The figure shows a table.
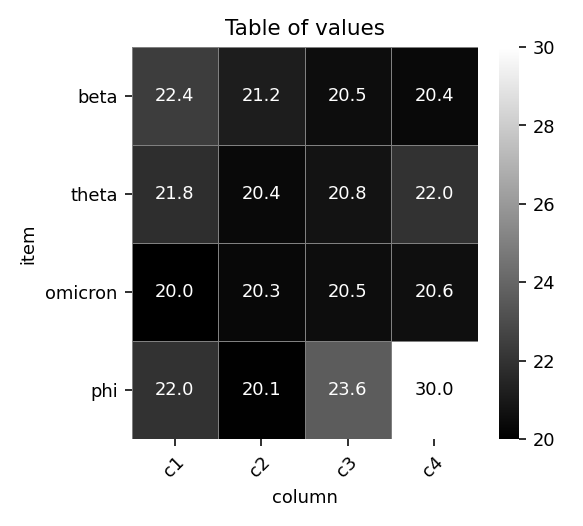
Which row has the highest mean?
phi
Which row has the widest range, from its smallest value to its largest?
phi
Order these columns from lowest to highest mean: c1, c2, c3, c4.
c2, c3, c1, c4
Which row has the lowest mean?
omicron
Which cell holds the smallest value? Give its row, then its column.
omicron, c1
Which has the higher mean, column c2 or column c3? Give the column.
c3
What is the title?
Table of values
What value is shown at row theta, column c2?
20.4
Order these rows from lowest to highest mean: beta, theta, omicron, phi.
omicron, beta, theta, phi
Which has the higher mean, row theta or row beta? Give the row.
theta
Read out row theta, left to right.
21.8 20.4 20.8 22.0
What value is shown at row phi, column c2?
20.1
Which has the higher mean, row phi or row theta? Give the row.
phi
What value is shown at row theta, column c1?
21.8
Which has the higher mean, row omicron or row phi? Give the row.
phi
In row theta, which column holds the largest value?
c4
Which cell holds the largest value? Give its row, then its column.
phi, c4
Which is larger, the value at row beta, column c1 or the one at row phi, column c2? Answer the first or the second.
the first
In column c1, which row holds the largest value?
beta
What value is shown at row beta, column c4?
20.4
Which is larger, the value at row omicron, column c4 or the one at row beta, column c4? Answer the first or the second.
the first
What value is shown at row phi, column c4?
30.0
